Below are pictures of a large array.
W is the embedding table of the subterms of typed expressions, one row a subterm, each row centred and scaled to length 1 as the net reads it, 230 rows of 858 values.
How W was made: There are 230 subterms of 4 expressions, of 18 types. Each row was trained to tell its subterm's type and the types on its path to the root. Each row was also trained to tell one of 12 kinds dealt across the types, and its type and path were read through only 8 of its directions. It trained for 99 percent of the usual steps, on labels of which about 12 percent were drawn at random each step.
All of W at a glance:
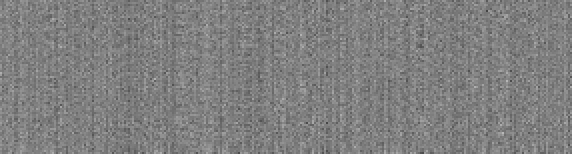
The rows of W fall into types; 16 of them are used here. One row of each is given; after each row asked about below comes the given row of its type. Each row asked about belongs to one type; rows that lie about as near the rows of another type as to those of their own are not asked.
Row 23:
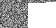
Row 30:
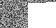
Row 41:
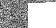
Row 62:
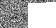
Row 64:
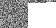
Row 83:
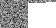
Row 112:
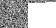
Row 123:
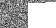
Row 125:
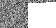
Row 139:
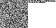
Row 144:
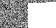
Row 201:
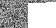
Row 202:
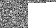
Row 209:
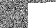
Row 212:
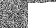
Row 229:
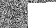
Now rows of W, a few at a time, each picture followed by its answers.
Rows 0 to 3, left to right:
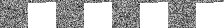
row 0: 144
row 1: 62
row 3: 139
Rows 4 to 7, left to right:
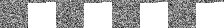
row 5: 209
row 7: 144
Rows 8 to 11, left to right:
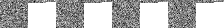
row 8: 41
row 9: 212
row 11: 209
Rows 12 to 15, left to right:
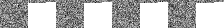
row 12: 139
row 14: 112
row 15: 229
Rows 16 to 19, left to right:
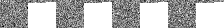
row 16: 125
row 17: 62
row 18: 64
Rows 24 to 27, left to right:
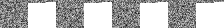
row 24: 30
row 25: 125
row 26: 125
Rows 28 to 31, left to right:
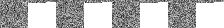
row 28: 30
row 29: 62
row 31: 30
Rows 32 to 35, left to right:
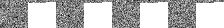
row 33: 209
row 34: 125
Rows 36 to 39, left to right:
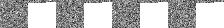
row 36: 125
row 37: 62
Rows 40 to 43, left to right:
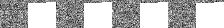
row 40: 229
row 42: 201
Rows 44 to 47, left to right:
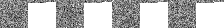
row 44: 212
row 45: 123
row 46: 41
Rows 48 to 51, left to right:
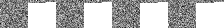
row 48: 139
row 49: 30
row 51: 229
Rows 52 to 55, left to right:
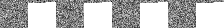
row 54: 125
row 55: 83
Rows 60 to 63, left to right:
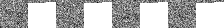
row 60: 212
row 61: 209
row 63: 83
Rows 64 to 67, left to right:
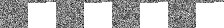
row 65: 112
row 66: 229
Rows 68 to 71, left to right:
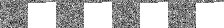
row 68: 209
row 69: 30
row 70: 30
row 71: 229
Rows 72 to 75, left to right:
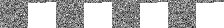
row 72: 125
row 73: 30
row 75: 212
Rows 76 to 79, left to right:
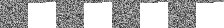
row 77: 62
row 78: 125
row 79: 123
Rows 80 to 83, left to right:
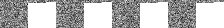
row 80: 229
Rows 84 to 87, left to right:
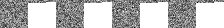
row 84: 229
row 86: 202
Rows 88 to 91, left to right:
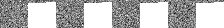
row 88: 202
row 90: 209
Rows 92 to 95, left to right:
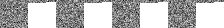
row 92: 229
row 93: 139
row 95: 139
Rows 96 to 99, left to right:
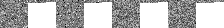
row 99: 64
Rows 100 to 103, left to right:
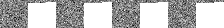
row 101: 202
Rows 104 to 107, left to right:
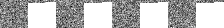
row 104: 83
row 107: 30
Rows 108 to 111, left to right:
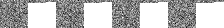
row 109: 212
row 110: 209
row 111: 123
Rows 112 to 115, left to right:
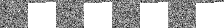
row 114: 201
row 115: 229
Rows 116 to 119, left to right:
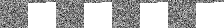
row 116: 83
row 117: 64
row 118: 41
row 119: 125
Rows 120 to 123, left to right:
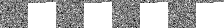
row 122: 64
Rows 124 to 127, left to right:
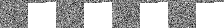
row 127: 83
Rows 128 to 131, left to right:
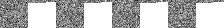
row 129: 212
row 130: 212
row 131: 125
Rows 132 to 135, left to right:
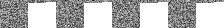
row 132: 83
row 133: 64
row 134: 209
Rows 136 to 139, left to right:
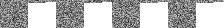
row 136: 83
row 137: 83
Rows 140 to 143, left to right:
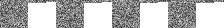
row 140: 202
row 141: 41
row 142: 112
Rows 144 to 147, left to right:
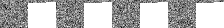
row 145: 209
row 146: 23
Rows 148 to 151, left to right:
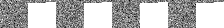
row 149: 139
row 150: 62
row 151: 212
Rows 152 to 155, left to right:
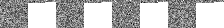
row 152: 201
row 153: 30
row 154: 30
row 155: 202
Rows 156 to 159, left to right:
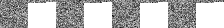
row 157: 202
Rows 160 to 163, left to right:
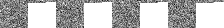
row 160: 41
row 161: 144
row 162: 83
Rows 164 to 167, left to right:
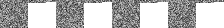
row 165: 229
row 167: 212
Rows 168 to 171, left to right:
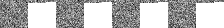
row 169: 125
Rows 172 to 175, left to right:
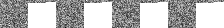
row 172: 41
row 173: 112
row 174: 201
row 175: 212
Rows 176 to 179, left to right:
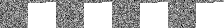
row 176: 125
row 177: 30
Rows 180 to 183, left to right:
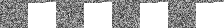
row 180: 23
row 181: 229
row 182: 23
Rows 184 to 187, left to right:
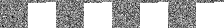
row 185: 209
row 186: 212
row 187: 202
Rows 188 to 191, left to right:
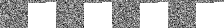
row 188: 139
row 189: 202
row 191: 202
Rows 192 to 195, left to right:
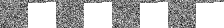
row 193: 209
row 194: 229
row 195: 41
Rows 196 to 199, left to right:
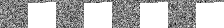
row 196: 64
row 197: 212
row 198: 202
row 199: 144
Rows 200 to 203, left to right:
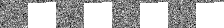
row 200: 144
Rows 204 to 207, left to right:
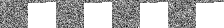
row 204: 209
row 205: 144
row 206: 112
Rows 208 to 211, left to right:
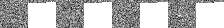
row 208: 144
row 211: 62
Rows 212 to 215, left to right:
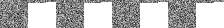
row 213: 139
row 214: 64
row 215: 83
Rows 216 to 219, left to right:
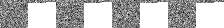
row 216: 64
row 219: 83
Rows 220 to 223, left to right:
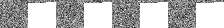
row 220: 23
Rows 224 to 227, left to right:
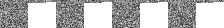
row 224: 64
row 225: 201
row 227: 83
